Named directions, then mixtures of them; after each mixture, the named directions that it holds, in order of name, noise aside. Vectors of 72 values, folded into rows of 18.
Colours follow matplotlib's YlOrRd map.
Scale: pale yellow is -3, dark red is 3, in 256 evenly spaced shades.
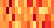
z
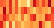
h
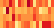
h, z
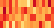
h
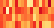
h, z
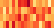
h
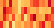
h, z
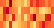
h, z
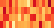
h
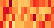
h, z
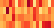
h, z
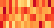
h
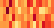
z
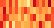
h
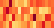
h, z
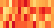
h, z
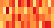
h, z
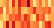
h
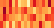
h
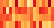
h, z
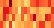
h, z
